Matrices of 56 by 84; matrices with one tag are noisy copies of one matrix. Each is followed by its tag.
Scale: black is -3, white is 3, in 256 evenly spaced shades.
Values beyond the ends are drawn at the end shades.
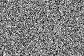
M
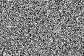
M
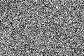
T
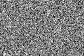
M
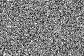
M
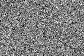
T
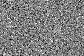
M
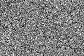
T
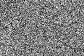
T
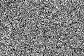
T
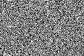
M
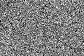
T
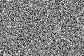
M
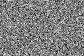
M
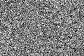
T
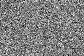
T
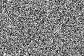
M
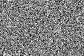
M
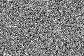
M
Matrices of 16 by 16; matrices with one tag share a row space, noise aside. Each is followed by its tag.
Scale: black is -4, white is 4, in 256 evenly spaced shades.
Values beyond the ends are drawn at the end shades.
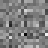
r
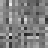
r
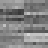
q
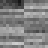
q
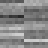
q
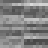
q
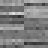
q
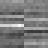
q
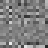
r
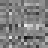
r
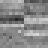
q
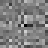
r
